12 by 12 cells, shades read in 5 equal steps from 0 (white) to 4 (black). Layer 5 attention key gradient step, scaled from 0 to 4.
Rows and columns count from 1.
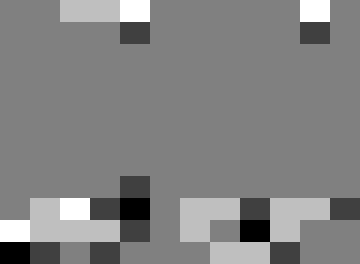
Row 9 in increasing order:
2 2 2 2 2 2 2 2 2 2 2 3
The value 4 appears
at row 10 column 5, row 11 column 9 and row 12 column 1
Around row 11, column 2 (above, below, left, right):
1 3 0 1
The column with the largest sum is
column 5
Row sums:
18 26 24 24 24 24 24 24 25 22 20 27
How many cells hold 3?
10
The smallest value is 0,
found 4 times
